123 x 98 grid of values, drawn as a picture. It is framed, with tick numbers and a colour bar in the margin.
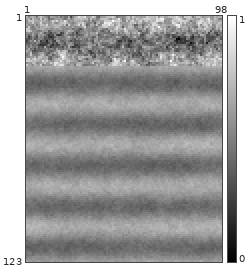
Slope: none. Seam: horizontal, 20% of the way down, the bottom part calmer. Stripes: horizontal, repeating 6 times.
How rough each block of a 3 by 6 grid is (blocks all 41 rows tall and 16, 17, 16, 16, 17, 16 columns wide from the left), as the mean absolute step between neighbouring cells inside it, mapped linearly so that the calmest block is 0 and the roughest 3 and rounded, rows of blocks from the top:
3 3 3 3 3 3
0 0 0 0 0 0
0 0 0 0 0 0
